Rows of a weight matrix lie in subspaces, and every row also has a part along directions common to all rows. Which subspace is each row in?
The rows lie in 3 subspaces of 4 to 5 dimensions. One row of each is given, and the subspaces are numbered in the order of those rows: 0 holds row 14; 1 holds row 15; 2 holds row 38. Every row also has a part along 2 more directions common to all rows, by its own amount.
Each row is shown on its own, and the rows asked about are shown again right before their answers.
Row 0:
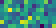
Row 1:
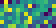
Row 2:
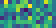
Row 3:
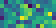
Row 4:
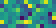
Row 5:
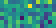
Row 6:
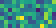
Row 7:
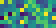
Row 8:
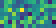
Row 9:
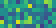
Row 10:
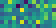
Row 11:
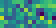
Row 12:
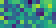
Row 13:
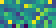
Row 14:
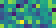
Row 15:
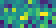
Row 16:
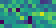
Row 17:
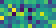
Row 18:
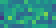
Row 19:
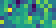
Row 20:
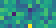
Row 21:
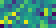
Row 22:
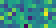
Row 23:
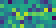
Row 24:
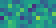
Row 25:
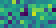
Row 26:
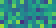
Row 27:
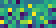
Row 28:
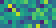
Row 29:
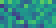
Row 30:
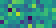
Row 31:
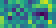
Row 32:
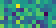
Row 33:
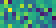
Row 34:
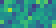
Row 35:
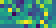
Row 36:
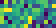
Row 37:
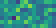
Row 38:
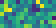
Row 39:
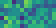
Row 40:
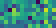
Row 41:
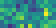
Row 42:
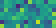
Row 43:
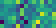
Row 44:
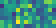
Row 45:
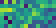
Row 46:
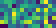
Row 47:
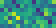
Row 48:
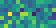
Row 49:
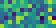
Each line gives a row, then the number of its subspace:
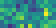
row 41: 2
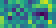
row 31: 1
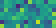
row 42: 0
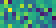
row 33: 1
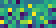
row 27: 1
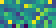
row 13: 0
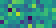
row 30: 2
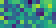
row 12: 1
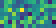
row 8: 0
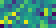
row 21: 0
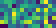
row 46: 2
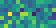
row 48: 1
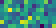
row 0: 2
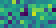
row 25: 1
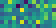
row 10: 0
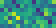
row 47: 0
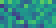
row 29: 0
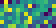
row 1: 1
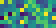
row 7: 1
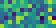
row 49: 0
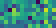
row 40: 2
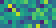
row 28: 2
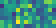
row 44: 0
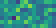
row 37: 0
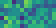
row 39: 1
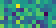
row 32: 0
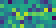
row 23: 1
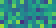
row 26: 2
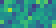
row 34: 2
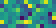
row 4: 2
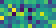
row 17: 2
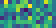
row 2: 0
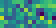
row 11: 1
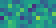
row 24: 1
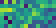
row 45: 1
